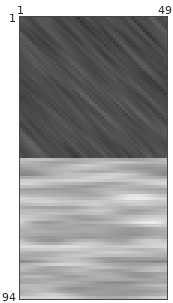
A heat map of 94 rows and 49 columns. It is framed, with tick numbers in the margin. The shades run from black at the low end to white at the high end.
The table splits into 2 rows of 1 panel. Panel 1,1: low, slanting down to the right, faint in contrast. Panel 2,1: high, streaked across.
